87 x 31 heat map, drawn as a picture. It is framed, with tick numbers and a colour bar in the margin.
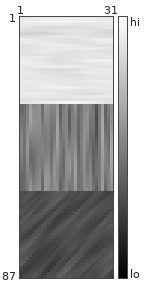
It is made of 3 by 1 panels. Panel 1,1: very high, streaked across, faint in contrast. Panel 2,1: middling, streaked downward. Panel 3,1: low, slanting up to the right, faint in contrast.
